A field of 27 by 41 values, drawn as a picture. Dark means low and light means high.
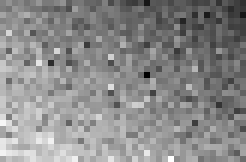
Grain: fine. Ninth with the highest average: bottom left. Slope: up to the bottom left. Histogram: bell-shaped. Ninth with the lowest average: top right.
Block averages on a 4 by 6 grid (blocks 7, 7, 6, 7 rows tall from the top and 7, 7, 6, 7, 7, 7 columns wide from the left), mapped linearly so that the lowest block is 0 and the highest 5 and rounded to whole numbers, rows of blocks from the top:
322110 / 433221 / 443321 / 554433
